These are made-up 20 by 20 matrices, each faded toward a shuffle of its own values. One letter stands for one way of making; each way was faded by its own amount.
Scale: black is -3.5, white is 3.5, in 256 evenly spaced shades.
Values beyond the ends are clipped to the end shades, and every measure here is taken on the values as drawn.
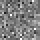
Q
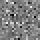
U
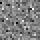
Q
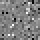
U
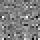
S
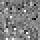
U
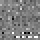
S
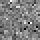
Q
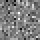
Q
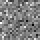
Q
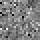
Q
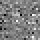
S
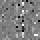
U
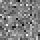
U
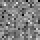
Q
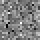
U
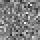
Q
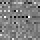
S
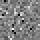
Q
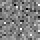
Q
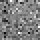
U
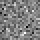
Q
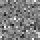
Q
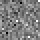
Q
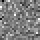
Q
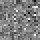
U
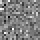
Q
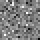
U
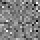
U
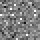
Q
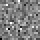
Q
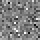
Q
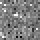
Q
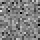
Q
